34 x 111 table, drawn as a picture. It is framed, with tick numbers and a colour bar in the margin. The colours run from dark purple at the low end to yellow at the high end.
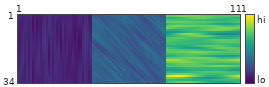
It is made of 1 by 3 panels. Panel 1,1: very low, streaked downward, faint in contrast. Panel 1,2: low, slanting down to the right, faint in contrast. Panel 1,3: high, streaked across.
